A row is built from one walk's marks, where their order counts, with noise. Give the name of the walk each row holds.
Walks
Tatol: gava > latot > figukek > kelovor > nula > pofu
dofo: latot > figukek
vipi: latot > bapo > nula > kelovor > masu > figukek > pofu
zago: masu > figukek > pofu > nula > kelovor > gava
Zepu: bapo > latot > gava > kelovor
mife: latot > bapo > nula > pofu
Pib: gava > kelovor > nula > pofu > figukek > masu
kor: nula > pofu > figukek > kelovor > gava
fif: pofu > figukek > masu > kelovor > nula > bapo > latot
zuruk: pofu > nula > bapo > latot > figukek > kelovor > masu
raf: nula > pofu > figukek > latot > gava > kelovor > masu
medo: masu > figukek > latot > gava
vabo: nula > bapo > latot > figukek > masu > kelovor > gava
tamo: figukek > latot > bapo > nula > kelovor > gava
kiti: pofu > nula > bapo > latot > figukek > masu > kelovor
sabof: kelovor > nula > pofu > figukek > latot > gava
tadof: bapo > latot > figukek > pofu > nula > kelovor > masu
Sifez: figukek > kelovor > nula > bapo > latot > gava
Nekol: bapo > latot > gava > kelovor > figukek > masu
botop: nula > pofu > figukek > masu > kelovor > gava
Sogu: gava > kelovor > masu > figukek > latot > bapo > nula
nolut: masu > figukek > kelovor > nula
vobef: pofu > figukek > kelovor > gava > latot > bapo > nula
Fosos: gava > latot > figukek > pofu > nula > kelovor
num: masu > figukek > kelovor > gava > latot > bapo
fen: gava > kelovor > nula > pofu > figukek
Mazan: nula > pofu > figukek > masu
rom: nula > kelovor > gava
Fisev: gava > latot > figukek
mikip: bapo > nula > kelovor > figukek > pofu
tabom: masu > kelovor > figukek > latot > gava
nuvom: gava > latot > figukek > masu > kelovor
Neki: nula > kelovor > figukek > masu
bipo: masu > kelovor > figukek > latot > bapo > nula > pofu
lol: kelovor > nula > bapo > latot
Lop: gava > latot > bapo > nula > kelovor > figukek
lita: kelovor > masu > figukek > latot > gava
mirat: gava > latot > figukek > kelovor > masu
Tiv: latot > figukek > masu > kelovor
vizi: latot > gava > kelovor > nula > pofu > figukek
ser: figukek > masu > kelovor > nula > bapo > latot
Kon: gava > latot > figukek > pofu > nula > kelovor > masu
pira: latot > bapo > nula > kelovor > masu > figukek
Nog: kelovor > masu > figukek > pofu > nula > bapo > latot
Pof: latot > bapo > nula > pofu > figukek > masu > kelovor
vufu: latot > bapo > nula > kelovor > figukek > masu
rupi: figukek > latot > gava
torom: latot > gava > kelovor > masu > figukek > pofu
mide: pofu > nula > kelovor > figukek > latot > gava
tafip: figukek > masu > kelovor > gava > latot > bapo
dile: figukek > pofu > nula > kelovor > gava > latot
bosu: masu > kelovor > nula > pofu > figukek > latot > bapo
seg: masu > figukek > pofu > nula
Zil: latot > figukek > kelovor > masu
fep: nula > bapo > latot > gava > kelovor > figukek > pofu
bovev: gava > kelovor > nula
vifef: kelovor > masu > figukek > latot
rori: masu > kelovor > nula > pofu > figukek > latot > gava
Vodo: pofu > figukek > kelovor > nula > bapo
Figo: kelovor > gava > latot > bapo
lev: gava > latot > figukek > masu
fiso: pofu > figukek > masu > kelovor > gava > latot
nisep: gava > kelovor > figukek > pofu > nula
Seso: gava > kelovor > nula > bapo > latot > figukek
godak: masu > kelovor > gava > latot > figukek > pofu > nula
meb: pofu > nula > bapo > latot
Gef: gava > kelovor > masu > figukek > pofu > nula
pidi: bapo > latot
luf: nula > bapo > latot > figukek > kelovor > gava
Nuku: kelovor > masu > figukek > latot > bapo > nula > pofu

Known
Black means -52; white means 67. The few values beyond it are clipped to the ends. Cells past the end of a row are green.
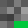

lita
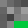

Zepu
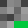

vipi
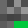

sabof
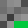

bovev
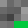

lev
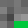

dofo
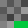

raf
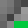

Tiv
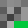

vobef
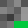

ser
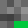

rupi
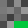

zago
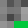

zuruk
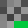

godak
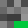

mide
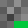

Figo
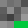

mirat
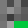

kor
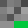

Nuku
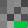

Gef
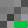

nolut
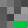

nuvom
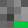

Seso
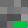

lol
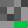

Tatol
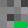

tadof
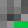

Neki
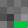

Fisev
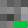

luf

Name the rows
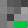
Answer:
kiti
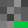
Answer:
vizi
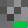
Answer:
tafip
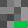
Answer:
fif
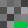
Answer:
Fosos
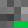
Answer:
medo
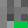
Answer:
Mazan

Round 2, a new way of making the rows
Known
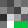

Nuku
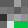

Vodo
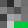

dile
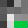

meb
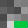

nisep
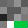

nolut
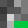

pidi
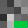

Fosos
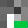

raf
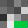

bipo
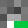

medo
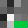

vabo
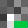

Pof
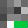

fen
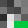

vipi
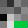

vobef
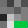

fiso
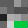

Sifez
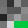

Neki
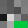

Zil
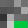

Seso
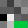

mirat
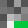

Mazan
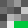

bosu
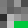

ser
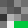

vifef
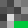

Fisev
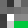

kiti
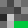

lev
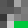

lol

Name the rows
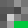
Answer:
dofo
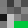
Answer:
tafip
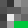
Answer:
tadof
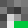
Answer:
torom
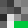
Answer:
pira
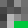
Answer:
Nekol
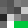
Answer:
Sogu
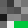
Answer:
rom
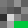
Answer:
Tiv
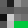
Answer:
luf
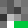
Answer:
lita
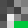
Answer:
mife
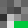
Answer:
tabom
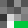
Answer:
botop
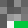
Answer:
seg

